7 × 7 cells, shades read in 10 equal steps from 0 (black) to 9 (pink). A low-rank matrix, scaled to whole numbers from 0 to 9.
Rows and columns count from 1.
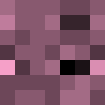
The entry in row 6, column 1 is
4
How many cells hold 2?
2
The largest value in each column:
9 5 5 6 6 6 8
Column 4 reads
5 6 5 4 6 4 4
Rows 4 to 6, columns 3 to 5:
5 4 6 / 5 6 0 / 4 4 5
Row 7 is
4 5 5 4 6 6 4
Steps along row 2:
down same up down same up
